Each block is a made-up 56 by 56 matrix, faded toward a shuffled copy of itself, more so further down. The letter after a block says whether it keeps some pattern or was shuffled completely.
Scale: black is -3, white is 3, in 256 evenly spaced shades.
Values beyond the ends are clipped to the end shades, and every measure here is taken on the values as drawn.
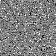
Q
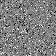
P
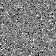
P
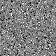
P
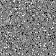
Q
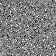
P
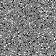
Q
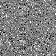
Q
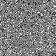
Q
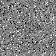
Q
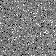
P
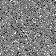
P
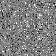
Q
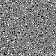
Q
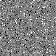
Q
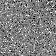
P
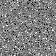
Q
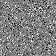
P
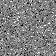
P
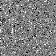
Q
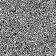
P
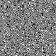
Q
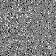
Q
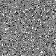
Q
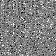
Q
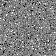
P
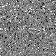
Q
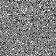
Q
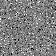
P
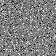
P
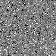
Q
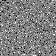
P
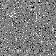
Q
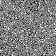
P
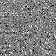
Q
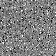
Q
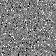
P
